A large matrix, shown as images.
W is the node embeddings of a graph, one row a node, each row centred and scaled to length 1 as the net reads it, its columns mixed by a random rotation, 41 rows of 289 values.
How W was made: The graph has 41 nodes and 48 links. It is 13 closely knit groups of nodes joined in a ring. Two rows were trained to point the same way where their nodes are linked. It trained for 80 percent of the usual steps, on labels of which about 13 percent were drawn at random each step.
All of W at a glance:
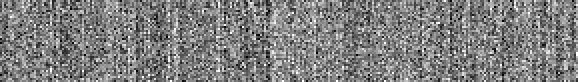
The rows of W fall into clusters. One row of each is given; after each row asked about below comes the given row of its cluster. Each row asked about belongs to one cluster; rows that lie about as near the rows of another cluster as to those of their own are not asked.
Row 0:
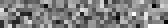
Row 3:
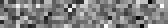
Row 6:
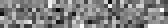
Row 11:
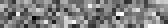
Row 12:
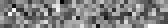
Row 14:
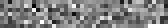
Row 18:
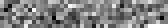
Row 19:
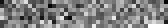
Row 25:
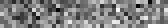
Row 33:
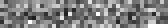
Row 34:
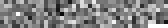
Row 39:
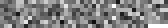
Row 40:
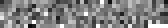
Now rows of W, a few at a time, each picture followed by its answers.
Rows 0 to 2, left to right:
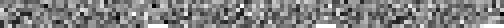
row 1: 3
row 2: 3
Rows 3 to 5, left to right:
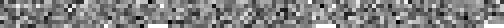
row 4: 0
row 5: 39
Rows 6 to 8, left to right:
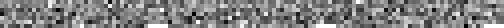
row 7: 33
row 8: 11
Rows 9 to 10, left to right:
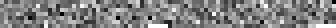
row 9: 34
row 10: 34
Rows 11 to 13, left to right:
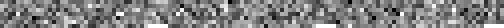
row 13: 25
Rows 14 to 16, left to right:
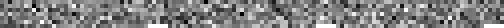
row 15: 14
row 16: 12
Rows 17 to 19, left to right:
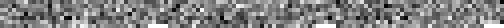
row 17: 19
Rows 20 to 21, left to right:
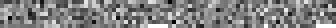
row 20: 34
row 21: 40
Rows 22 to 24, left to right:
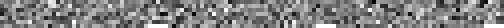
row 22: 6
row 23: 12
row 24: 14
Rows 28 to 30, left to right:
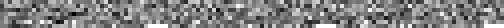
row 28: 6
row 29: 18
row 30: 33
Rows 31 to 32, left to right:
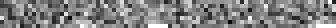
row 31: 19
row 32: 39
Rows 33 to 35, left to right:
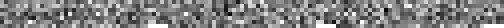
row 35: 18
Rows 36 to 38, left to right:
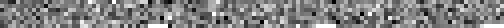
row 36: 25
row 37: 40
